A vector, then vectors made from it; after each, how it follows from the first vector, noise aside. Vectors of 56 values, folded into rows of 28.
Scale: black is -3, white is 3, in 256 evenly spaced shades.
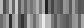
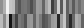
wrapped around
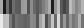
wrapped around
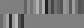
partly zeroed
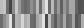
sign-scrambled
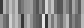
sign-scrambled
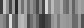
negated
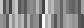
sign-scrambled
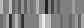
partly zeroed
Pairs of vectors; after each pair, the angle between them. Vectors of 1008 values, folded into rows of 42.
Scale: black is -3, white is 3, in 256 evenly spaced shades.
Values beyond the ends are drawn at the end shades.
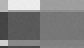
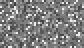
orthogonal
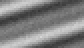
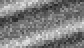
nearly parallel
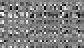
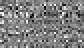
nearly parallel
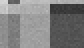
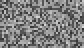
orthogonal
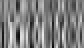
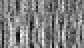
nearly parallel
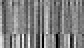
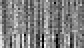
nearly parallel
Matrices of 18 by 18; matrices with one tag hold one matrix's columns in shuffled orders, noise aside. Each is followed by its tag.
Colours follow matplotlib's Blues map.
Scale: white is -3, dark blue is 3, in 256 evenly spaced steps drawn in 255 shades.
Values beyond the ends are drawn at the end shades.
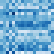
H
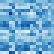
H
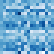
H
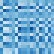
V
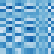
V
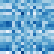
H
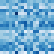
H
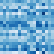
H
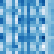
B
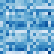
H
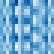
B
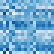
H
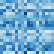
H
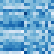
H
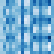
B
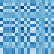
V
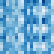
B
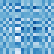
V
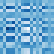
V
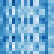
B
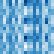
B
